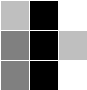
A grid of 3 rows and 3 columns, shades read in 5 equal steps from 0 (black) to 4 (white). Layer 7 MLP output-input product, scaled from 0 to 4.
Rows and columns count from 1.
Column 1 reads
3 2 2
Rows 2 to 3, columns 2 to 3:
0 3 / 0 4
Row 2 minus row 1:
-1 0 -1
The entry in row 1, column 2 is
0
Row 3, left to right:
2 0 4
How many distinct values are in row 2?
3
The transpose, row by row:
3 2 2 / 0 0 0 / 4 3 4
